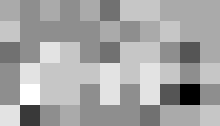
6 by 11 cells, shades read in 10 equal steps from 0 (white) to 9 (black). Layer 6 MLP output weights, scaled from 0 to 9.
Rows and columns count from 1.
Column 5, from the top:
3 4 4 2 4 4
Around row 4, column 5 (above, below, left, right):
4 4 2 1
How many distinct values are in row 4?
3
